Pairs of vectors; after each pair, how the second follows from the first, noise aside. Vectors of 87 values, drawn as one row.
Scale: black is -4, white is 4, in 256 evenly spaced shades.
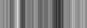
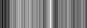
wrapped around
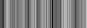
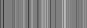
partly zeroed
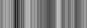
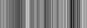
wrapped around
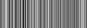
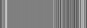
partly zeroed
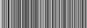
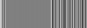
partly zeroed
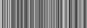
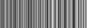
wrapped around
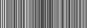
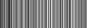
wrapped around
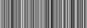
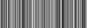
wrapped around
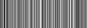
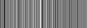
partly zeroed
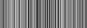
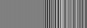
partly zeroed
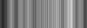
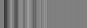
partly zeroed
